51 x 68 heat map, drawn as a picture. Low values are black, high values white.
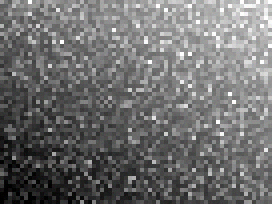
Values rise toward the top right. The ninth with the lowest average is the bottom left. There are no regular stripes. Neither half mirrors the other. The ninth with the highest average is the top right.
